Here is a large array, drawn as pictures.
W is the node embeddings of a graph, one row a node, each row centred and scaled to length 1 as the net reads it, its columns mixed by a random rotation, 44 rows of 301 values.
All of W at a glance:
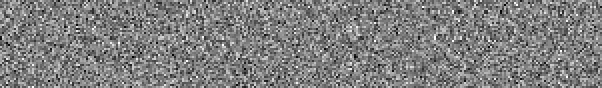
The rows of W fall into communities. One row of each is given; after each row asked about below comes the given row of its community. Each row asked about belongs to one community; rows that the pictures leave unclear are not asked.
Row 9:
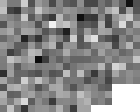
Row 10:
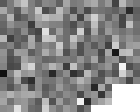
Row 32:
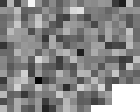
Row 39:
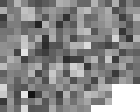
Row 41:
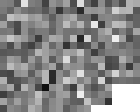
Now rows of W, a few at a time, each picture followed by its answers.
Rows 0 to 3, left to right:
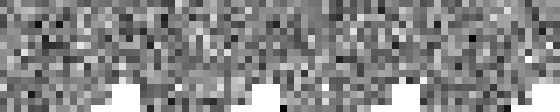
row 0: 39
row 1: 32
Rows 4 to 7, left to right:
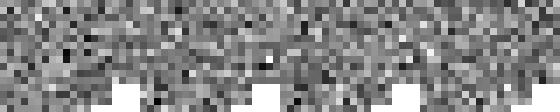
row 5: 39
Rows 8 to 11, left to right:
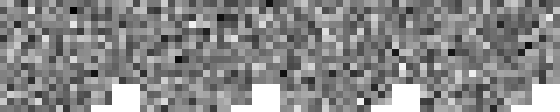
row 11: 39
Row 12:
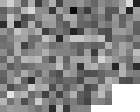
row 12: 10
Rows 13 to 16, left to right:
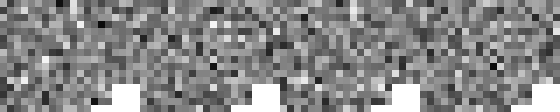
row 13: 32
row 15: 32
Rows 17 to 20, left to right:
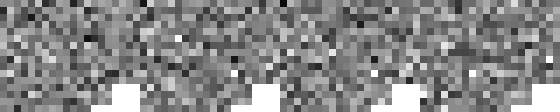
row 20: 39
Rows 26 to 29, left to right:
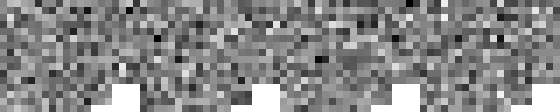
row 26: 10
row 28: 9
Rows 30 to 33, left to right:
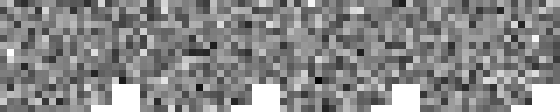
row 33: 41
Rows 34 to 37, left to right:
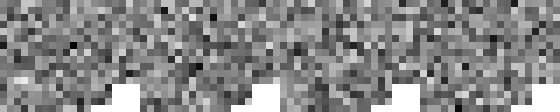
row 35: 32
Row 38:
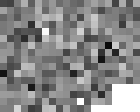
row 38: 10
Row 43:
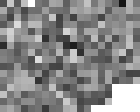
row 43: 32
